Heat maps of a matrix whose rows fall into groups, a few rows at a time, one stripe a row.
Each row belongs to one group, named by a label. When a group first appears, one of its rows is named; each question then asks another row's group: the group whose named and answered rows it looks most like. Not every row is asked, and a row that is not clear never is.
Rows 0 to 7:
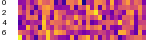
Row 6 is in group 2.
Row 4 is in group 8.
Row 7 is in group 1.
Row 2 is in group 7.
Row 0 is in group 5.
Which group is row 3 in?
7
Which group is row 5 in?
7
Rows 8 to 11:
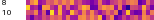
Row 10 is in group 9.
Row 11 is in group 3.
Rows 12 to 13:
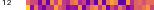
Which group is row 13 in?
1
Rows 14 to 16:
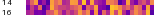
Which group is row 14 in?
9
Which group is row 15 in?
8
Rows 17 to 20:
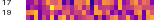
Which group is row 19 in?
7
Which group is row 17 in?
5
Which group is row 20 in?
9
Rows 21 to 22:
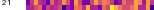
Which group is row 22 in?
5
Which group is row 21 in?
7
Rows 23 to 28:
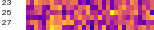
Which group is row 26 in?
3
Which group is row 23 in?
2
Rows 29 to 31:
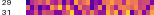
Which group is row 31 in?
9
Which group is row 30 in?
3
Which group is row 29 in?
5
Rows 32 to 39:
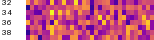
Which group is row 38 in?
8
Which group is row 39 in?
9
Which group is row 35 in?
3
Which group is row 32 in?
7
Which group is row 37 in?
2
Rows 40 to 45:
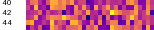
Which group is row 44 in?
9
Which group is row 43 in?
2
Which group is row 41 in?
7
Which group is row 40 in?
2
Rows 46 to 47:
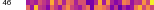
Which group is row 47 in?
7
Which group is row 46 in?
3
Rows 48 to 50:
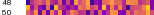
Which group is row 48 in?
5
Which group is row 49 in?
1
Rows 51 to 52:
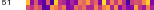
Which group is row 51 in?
1
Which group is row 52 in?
7
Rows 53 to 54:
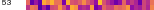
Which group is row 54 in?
9
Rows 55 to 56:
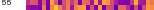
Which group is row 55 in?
7
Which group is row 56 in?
3
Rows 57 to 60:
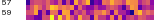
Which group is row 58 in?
2
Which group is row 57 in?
5
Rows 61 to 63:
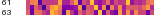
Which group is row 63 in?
3
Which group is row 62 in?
1
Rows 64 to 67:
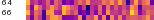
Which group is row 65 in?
2
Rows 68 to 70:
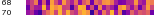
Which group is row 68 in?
7
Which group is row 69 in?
3
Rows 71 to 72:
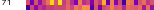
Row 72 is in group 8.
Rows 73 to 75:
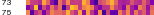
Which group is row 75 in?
3
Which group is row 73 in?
5
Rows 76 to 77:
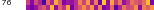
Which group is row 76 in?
1
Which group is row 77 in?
3
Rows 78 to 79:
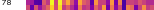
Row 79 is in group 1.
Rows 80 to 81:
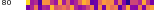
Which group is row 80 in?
5
